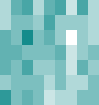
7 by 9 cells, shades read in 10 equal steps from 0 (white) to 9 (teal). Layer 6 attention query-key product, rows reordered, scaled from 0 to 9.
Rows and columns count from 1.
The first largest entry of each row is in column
3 5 3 1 3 2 1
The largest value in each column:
8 6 9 5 7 7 4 7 5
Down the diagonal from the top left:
3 5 9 5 4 5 3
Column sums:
36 37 44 31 33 34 16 33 28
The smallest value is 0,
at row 3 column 7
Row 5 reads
6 5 7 4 4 5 2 6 4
